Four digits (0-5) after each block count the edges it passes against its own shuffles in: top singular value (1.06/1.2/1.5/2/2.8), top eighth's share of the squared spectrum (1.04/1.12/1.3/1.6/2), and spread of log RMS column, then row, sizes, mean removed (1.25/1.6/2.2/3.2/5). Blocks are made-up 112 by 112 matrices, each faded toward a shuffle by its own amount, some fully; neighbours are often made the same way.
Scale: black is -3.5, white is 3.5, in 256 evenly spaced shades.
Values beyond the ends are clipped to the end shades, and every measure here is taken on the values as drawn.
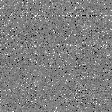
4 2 1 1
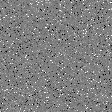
0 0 0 0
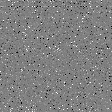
3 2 0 1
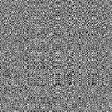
5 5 3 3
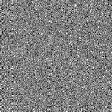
4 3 2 2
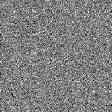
4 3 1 2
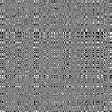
5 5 4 4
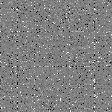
4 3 2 1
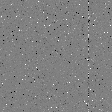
3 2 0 0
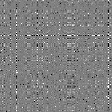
5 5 3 3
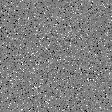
3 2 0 0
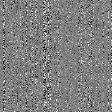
2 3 4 0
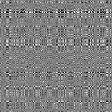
5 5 4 4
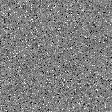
2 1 0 0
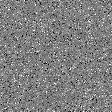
2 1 0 0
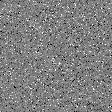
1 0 0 0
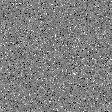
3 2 0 1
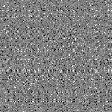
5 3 2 3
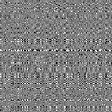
5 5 3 4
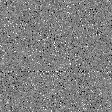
3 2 0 1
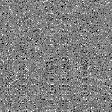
4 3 2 2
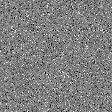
2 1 0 0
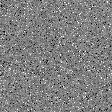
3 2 0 1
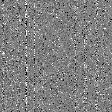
2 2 3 0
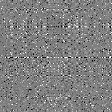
5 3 2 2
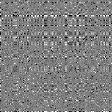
5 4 3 3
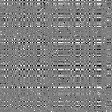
5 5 4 4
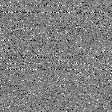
2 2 0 3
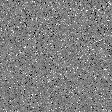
0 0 0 0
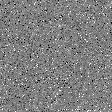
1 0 0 0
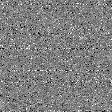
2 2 0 3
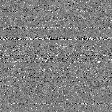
2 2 0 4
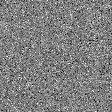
0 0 0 0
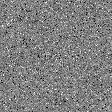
0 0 0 0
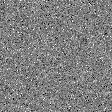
0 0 0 0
